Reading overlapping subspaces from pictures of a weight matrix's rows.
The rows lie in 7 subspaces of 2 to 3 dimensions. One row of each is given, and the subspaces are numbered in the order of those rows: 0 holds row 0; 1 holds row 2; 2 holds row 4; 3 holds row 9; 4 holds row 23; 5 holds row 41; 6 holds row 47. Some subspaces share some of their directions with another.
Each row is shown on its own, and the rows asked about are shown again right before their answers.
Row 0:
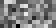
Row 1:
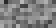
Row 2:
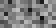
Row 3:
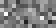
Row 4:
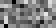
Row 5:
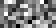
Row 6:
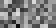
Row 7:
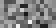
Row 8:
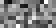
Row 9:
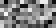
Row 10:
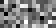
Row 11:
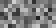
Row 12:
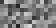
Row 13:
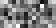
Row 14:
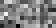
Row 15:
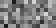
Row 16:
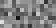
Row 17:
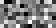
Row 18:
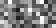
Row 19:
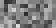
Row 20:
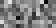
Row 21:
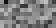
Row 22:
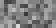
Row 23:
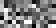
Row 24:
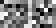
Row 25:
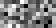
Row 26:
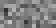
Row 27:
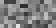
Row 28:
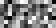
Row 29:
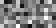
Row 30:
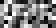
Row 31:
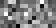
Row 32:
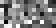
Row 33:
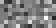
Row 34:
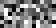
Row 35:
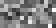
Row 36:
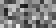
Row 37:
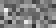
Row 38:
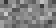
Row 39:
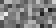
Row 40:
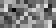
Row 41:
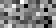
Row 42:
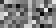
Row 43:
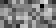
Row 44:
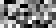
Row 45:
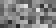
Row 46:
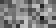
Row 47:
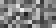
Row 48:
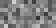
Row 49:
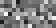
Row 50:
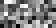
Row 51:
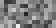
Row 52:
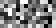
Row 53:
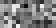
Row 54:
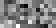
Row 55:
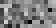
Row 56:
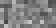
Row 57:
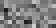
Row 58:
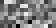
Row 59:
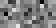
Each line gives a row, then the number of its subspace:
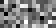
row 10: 1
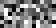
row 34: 4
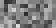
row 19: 0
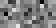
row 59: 3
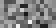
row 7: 6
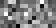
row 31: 3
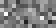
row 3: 1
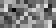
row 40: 0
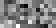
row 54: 6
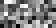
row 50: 6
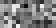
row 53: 5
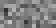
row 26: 4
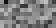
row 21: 3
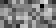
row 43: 3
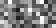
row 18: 1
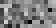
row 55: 2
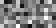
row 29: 5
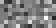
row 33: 5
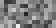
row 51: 0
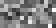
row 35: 0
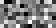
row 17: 5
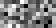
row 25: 5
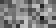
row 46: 3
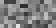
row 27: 2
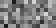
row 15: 2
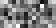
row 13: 3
